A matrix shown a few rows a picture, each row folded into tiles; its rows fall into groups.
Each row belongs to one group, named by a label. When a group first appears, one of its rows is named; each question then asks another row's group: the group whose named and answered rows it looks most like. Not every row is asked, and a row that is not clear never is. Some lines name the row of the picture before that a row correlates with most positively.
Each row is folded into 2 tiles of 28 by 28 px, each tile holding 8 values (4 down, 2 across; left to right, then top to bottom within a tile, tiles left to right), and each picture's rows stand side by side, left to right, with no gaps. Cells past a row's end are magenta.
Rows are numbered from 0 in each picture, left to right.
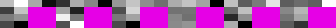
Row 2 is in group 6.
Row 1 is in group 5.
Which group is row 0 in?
6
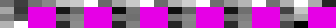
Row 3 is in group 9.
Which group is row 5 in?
6
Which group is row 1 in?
9
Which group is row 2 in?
9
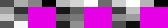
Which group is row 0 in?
5
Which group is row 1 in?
9
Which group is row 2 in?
6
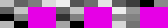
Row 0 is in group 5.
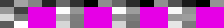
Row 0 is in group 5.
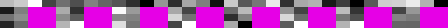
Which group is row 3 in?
5
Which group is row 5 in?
5
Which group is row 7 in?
6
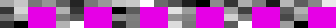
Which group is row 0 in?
6
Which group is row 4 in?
5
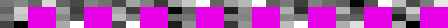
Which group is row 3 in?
9
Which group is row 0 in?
6
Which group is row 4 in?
9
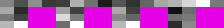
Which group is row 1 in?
5
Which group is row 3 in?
9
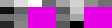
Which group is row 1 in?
6
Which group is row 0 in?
9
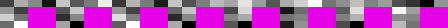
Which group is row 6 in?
6
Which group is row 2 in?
5
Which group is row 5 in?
9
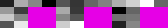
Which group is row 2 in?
9
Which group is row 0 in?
5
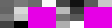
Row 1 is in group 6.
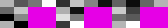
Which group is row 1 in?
5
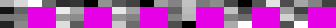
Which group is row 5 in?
5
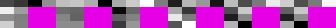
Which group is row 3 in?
5
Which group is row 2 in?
9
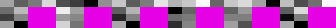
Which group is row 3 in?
9
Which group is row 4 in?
6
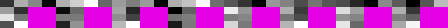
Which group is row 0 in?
5
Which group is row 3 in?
9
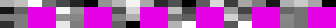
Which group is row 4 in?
5
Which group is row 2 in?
6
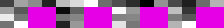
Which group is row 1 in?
9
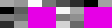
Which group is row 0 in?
9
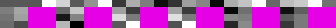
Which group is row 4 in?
9
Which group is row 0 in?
6
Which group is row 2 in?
5
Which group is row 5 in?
9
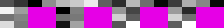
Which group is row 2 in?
5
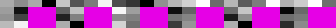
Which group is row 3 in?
9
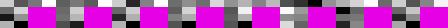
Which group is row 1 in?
6
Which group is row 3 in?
6
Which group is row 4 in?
6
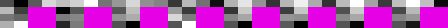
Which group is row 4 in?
6
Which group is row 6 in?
6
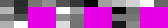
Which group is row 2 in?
9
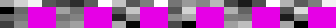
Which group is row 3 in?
6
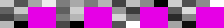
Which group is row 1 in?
6
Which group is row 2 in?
5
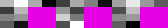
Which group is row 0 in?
6
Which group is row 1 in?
5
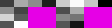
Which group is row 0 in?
5
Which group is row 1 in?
6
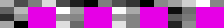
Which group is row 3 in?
9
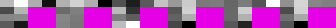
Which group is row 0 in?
6
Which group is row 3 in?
6
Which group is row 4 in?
6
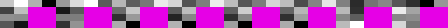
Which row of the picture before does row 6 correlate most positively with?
2
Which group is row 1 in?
9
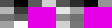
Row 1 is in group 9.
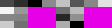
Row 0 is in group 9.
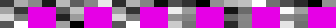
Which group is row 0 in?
5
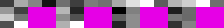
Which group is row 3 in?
9
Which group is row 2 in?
9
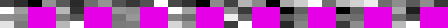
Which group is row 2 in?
6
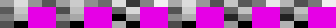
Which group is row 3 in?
6
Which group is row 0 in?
6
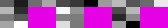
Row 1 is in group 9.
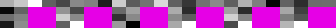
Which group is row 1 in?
5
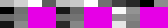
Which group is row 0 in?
9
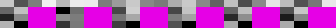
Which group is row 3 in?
6
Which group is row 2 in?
6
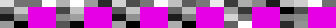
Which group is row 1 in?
6
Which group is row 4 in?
5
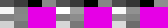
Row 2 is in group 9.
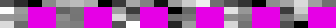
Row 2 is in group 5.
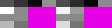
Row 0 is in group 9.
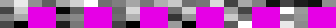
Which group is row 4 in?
5
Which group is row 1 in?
9
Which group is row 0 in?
6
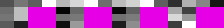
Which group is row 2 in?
9
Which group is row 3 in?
5
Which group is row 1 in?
9
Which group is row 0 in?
6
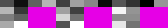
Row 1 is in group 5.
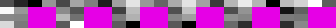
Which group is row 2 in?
6
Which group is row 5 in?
9
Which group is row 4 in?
6
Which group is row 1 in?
5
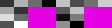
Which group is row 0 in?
5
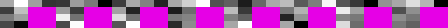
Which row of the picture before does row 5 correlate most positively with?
1
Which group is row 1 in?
5
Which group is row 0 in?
6
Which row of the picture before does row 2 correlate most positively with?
0
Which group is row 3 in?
9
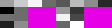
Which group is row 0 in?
9
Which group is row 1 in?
5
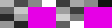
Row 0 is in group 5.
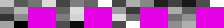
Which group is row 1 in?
6
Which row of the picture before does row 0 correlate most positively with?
0
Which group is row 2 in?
5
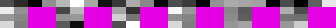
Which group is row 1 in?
6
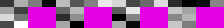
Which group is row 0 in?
5
